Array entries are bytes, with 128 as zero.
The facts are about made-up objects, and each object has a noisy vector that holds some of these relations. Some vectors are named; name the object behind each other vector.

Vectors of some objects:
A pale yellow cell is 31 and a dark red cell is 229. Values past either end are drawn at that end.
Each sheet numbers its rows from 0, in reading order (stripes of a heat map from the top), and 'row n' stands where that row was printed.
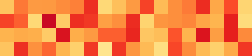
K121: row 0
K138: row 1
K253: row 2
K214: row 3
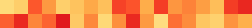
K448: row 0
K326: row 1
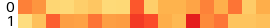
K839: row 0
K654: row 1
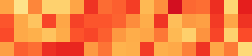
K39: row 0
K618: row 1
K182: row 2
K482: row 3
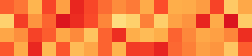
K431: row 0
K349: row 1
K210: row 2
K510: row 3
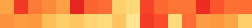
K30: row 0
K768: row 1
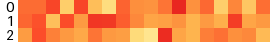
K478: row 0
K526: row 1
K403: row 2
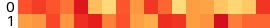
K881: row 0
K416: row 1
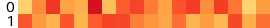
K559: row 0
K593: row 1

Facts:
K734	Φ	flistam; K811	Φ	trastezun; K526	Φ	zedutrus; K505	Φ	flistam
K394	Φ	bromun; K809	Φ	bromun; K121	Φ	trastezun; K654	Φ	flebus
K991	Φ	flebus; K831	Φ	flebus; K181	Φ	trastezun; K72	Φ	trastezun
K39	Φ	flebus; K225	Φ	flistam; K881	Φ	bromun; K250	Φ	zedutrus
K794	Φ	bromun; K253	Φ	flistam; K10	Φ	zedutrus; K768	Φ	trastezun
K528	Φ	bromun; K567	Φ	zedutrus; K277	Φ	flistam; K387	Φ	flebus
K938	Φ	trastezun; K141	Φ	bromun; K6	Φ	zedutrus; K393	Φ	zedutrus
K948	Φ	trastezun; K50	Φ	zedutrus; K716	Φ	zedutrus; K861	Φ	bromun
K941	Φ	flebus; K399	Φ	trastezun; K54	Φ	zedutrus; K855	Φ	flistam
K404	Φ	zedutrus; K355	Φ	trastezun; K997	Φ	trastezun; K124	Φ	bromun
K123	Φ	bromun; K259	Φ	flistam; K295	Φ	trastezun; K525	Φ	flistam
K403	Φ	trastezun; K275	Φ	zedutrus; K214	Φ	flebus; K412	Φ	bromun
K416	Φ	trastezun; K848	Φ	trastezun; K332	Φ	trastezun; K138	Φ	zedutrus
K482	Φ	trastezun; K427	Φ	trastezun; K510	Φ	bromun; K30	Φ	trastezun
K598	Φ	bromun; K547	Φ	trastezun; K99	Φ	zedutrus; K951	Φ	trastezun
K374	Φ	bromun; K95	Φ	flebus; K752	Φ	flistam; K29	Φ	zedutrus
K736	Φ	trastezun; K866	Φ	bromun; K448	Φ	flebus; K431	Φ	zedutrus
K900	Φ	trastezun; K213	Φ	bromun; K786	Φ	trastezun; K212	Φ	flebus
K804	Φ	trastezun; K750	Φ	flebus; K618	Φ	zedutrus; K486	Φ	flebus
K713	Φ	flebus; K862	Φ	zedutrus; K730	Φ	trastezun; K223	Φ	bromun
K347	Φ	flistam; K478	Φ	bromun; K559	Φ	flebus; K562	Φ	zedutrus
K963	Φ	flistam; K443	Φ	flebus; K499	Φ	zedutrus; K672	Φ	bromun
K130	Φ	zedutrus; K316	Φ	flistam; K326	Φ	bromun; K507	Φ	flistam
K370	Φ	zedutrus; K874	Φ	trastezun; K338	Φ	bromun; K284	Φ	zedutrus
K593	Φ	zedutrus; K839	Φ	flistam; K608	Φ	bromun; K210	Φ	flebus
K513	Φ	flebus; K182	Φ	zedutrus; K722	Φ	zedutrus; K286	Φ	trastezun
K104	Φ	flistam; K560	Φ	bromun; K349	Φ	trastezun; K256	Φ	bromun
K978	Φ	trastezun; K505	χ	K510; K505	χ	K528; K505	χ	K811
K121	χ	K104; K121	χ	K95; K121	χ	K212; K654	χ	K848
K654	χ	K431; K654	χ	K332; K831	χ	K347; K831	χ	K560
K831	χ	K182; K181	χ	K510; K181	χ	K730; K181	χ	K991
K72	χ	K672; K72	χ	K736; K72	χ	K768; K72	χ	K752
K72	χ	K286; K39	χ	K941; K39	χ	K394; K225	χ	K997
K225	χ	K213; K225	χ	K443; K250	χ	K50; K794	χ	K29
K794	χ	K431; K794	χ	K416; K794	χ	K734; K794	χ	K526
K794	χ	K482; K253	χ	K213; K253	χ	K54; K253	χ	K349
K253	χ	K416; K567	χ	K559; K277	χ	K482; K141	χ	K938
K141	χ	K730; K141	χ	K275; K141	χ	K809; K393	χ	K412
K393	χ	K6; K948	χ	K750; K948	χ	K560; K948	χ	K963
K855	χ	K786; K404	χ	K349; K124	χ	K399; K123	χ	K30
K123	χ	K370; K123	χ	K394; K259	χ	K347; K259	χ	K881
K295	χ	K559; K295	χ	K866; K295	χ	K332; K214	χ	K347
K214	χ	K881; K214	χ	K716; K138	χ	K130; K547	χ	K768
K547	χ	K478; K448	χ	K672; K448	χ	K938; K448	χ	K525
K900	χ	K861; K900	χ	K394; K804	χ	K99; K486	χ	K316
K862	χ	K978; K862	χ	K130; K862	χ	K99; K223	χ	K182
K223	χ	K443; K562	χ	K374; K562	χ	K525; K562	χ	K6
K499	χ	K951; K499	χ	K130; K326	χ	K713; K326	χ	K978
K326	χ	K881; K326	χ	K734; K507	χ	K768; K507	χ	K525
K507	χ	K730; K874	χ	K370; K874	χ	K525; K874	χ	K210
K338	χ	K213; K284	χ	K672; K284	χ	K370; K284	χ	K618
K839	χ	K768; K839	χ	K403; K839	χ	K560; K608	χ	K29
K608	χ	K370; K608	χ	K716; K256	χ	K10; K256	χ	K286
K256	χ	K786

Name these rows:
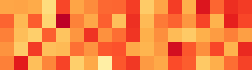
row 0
K225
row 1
K213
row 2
K393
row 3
K941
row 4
K608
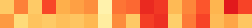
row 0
K874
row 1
K547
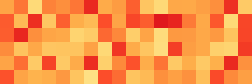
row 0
K404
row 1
K861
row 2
K347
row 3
K831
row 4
K562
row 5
K752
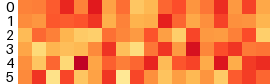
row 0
K951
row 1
K848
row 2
K505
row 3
K900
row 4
K338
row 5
K284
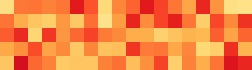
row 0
K295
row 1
K123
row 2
K716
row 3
K141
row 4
K525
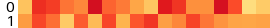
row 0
K332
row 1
K124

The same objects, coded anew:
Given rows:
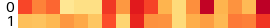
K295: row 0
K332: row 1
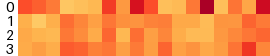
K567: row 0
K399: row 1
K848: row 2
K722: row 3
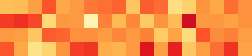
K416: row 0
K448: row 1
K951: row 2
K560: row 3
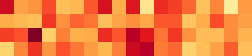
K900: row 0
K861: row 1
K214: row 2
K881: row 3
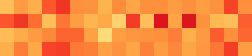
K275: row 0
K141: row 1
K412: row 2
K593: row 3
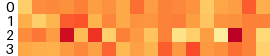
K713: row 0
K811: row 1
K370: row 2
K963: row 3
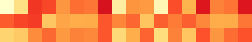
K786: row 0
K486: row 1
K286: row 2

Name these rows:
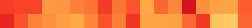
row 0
K250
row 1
K804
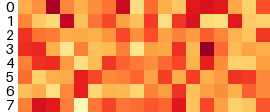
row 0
K855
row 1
K394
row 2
K121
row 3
K507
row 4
K277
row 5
K182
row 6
K730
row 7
K794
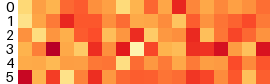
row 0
K510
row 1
K10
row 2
K443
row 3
K256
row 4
K866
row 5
K223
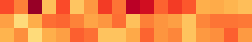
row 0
K259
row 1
K997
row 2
K478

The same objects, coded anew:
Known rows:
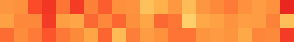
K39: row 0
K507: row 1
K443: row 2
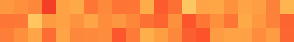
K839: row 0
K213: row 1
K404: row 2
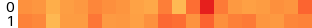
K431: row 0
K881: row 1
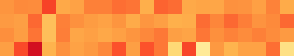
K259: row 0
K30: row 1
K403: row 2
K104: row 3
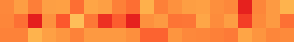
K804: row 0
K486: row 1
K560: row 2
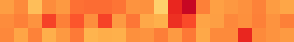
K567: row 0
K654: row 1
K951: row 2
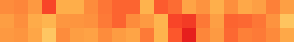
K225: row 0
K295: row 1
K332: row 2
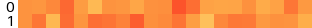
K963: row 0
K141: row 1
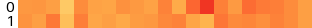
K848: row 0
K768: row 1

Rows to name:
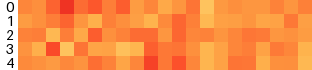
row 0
K448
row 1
K525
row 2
K326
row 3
K786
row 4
K256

